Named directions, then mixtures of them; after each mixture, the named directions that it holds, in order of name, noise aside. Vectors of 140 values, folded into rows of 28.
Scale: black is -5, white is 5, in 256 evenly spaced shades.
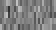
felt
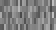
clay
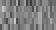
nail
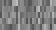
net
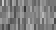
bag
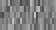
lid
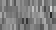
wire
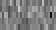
clay, felt, wire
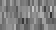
wire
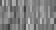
bag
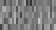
clay, nail, net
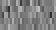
felt, lid, wire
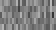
clay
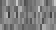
felt, net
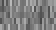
bag, nail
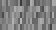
clay, lid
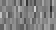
clay, felt, nail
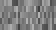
net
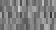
clay, felt, wire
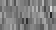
wire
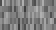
bag, felt, wire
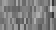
clay, wire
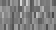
clay, lid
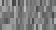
bag, nail, net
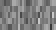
clay, net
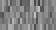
lid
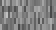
bag, felt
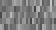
clay, nail, net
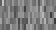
bag, wire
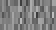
clay, lid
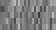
clay, nail, net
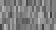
clay, nail, wire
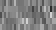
wire
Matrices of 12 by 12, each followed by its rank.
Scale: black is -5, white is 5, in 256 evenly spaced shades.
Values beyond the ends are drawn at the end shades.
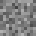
full rank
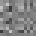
two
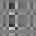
one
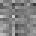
two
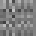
two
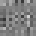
two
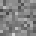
full rank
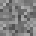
full rank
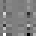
one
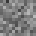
full rank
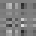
one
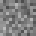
full rank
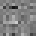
two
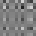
one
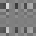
one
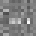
two
